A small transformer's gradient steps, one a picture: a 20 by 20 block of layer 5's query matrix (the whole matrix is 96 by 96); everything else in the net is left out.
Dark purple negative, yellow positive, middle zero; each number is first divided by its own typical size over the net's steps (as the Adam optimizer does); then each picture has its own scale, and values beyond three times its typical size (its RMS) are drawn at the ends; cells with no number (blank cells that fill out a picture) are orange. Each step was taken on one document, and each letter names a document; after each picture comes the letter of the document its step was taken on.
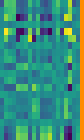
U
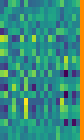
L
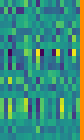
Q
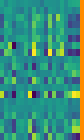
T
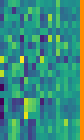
L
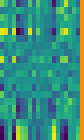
U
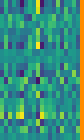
Q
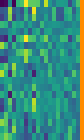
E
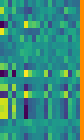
E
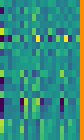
L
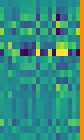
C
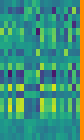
Q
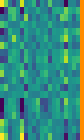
L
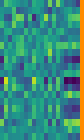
T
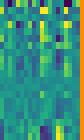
U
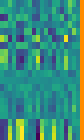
U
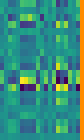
C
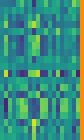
Q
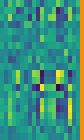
Q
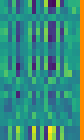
U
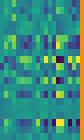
T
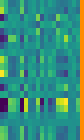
L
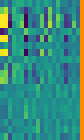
E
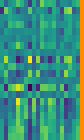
U
